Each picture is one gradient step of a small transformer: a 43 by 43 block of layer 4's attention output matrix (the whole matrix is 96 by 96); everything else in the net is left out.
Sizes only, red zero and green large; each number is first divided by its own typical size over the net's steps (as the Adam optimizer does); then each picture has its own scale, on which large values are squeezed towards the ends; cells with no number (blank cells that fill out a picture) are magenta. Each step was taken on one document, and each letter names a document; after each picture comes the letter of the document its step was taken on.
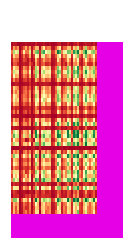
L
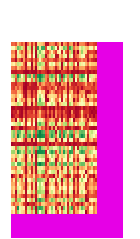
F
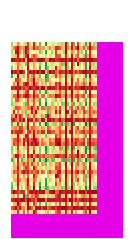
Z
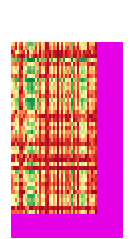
F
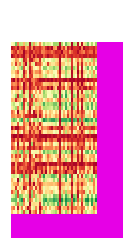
Z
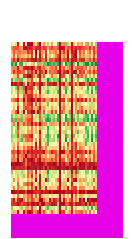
Z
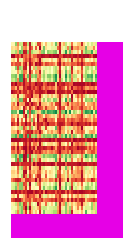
Z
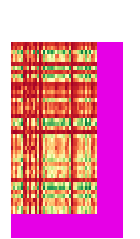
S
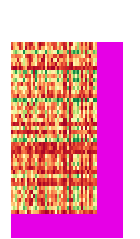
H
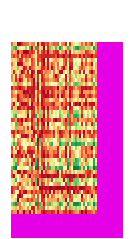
H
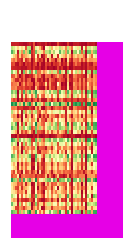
H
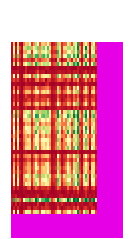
L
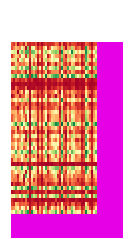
S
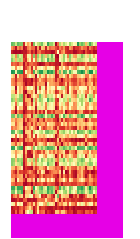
F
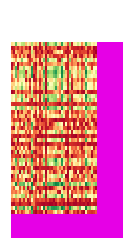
Z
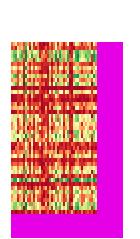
H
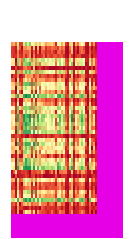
F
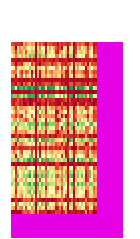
Z
